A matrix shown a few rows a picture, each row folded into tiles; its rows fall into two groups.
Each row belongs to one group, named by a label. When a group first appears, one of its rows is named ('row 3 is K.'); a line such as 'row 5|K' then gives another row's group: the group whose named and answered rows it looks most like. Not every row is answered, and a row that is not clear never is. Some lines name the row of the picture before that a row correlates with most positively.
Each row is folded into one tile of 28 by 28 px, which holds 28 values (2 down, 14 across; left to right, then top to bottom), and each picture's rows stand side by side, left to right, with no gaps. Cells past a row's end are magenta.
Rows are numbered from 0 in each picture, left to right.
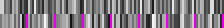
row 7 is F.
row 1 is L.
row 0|L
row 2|L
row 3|L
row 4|L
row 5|F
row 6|F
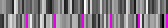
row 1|F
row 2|L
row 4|F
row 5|L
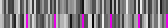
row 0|L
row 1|L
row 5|L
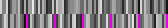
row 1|F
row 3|F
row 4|L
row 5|L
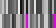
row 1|L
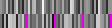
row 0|F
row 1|F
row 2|F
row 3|F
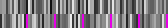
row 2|F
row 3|F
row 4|L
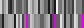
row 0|L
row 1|L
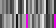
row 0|F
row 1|F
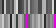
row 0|F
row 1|F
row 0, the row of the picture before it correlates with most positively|1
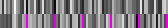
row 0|F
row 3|F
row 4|L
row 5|F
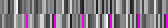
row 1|F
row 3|F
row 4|F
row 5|F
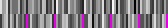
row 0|L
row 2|L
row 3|L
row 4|L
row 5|F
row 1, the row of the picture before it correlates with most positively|3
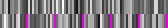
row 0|L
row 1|F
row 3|L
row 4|L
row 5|F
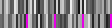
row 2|F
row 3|L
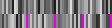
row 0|F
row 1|L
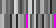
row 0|F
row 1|L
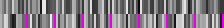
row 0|L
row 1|F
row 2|L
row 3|L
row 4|L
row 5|F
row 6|F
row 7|L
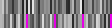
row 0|L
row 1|F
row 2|F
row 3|F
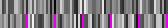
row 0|L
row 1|L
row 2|F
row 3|L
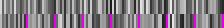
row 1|L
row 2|L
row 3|L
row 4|F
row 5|L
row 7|L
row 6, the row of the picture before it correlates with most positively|1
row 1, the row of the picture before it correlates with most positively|0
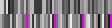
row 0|L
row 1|F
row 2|F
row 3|L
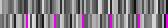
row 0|L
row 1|L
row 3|F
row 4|F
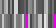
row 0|F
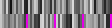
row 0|L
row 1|F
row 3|L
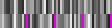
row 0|F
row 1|F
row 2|F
